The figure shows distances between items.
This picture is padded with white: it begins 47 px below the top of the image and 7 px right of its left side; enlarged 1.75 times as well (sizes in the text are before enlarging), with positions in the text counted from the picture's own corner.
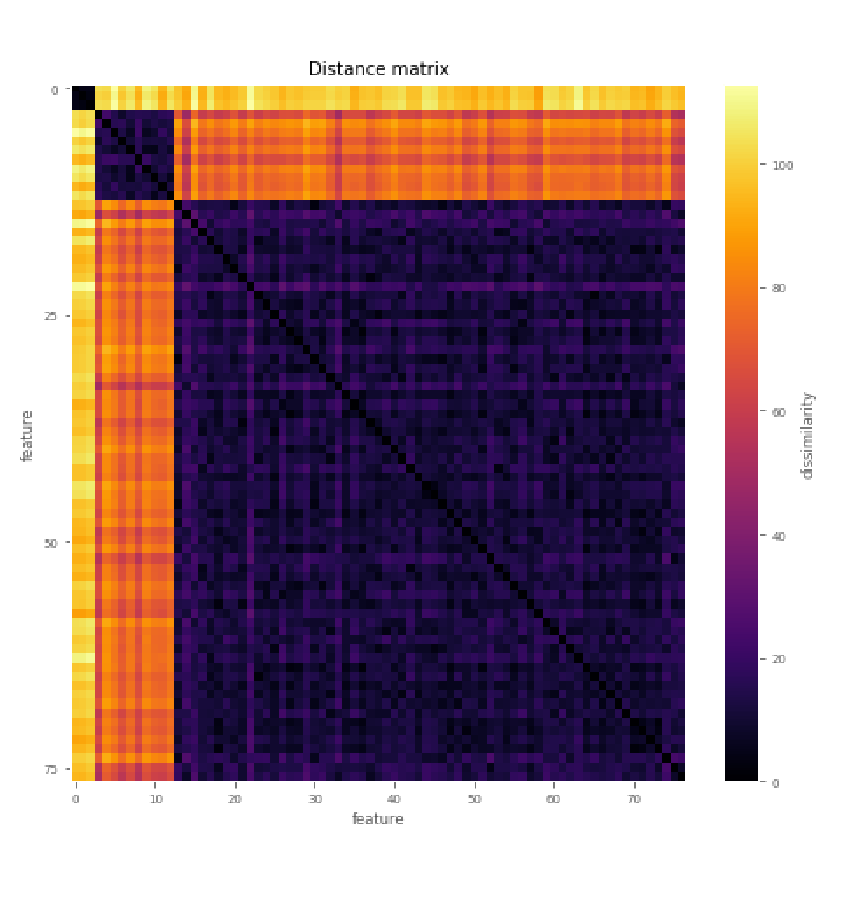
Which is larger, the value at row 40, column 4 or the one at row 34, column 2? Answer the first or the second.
the second
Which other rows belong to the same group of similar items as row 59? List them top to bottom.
13, 14, 15, 16, 17, 18, 19, 20, 21, 22, 23, 24, 25, 26, 27, 28, 29, 30, 31, 32, 33, 34, 35, 36, 37, 38, 39, 40, 41, 42, 43, 44, 45, 46, 47, 48, 49, 50, 51, 52, 53, 54, 55, 56, 57, 58, 60, 61, 62, 63, 64, 65, 66, 67, 68, 69, 70, 71, 72, 73, 74, 75, 76
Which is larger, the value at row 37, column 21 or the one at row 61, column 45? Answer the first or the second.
the second
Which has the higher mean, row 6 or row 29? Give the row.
6
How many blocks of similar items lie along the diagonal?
3
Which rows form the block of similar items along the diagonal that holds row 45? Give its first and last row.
13 to 76
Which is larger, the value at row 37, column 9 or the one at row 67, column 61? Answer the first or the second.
the first
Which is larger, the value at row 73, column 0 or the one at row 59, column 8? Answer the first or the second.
the first
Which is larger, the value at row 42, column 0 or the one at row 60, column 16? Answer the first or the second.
the first
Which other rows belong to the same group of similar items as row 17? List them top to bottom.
13, 14, 15, 16, 18, 19, 20, 21, 22, 23, 24, 25, 26, 27, 28, 29, 30, 31, 32, 33, 34, 35, 36, 37, 38, 39, 40, 41, 42, 43, 44, 45, 46, 47, 48, 49, 50, 51, 52, 53, 54, 55, 56, 57, 58, 59, 60, 61, 62, 63, 64, 65, 66, 67, 68, 69, 70, 71, 72, 73, 74, 75, 76
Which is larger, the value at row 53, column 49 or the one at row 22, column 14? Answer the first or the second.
the second
